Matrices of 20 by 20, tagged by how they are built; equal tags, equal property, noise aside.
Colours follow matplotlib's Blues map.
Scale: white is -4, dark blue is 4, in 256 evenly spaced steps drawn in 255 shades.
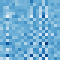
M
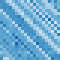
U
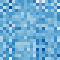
M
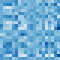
M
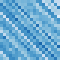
U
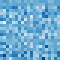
M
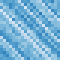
U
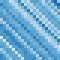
U
